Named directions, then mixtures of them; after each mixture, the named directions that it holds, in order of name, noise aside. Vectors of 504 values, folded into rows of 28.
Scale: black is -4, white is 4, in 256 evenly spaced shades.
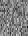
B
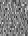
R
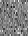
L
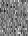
B, L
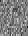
B, L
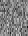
B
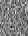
L, R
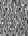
R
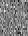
B, L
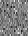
L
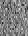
R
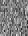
B, R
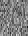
B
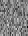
B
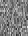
B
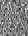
R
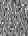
R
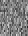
B, R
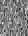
B, R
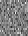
L, R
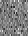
L
